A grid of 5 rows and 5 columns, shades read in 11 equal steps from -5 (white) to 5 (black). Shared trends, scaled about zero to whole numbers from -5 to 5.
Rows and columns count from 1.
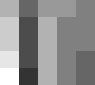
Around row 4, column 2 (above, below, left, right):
2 3 -4 -2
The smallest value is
-5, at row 5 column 1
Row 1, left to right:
-2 1 -1 -1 0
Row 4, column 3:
-2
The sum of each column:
-17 10 -9 -1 2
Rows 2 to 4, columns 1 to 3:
-3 2 -2 / -3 2 -2 / -4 2 -2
